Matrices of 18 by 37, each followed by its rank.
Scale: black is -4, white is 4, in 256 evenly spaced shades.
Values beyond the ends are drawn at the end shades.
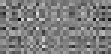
three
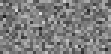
full rank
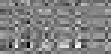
three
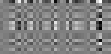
one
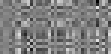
two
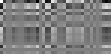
one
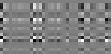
one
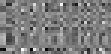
three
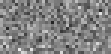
full rank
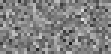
full rank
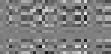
two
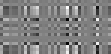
one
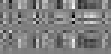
two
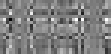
two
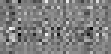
three
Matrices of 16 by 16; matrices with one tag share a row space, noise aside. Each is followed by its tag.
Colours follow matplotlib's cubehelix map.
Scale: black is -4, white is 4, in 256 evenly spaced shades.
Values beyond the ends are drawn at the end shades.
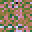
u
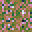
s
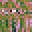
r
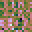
u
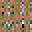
s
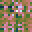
u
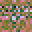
r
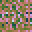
r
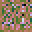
s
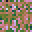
r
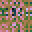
r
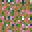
s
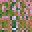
r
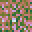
r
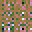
s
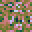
u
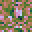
u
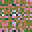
r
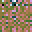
r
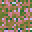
r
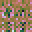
s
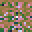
u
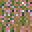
s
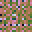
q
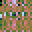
q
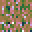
s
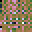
q
